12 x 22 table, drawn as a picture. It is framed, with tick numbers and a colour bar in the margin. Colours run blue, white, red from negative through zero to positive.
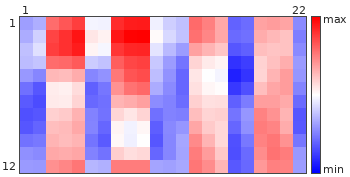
Lone odd cells: none. Stripes: upright, repeating 4 times. Ninth with the highest average: top middle.
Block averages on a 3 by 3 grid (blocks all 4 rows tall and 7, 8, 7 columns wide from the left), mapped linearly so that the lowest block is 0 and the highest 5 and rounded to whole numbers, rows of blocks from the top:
451 | 021 | 122
